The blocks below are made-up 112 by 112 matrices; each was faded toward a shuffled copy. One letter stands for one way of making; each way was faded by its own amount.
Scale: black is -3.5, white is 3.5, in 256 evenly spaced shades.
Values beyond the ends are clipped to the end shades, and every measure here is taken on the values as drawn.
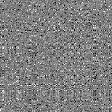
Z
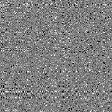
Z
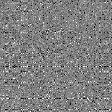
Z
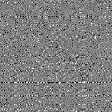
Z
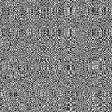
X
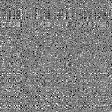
Z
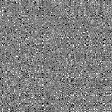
Z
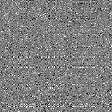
Z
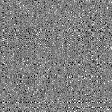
Z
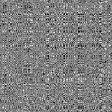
X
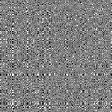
X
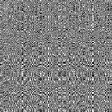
X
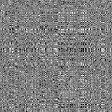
X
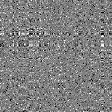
Z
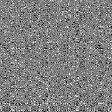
Z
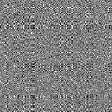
X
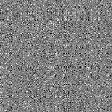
Z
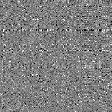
Z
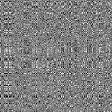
X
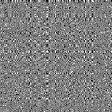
X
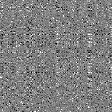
Z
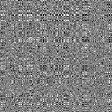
X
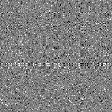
Z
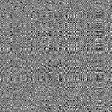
X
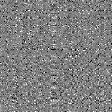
Z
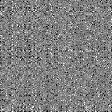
Z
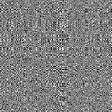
X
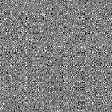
Z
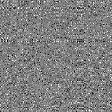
Z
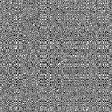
X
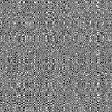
X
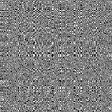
X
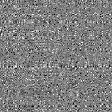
Z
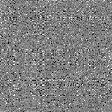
Z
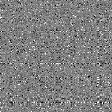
Z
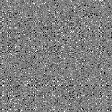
Z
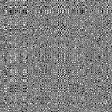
X
